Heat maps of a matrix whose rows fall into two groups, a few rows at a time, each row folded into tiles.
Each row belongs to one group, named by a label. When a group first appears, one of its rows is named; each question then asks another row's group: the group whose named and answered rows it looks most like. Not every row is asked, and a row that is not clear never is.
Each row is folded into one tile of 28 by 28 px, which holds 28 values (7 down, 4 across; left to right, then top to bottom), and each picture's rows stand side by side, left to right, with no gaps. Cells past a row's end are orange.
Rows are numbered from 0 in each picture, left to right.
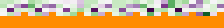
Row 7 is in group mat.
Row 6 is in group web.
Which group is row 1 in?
web
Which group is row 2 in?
web
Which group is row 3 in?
web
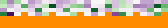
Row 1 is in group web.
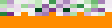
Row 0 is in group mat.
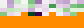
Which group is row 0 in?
mat
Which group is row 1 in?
mat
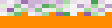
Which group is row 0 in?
web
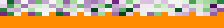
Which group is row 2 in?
mat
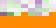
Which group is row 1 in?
mat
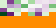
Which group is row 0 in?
mat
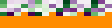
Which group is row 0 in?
mat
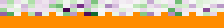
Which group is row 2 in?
web
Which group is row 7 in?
web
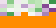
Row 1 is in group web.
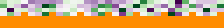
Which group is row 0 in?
web
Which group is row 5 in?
web
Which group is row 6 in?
mat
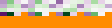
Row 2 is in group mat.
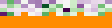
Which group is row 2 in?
web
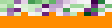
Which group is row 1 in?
web
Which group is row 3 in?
mat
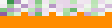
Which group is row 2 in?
mat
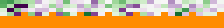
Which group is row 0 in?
web
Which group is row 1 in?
mat
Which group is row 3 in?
mat
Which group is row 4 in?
web
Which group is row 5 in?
mat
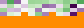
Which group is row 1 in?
web
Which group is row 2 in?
web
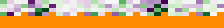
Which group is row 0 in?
mat
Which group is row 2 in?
mat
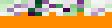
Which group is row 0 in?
web
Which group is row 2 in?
web
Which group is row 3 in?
mat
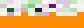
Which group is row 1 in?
web
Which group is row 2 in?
mat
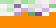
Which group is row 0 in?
web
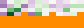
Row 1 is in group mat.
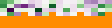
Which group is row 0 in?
web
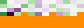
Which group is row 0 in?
mat
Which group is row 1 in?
mat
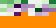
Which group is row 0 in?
web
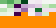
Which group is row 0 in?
web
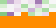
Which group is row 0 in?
mat
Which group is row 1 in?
mat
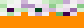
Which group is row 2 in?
mat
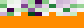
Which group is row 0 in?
web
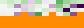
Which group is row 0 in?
web
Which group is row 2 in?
web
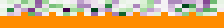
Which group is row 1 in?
mat
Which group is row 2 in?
web
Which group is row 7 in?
mat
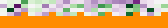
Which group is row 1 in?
web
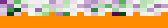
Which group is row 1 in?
web
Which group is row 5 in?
web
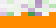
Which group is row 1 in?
mat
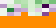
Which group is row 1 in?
web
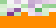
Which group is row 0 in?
mat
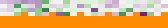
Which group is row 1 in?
mat
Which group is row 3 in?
web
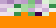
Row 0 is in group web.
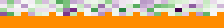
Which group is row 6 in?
web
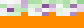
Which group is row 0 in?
web
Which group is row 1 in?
web
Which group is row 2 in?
web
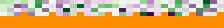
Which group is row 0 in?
web
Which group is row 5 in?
mat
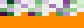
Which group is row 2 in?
mat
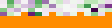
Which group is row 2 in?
mat
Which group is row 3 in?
web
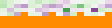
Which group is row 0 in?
web
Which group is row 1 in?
web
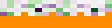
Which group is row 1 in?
web
